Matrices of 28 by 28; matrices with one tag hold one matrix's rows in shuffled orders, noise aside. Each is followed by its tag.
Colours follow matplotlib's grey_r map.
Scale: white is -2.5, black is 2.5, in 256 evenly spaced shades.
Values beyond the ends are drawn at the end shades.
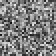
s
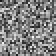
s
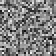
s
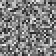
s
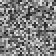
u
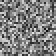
s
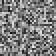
s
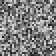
s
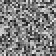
s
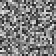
s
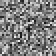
u
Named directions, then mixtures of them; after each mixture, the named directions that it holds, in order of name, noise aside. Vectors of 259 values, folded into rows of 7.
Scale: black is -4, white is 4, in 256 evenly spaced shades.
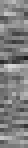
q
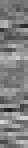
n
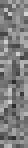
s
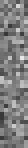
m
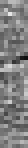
q, s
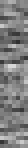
n, q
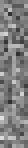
m, s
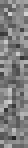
s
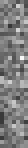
m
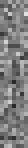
s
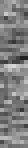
q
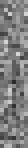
s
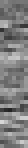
n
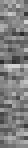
m, q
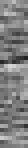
q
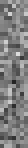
s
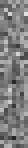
s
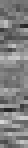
n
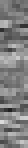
n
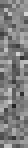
s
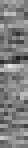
q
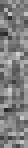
n, s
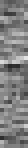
q
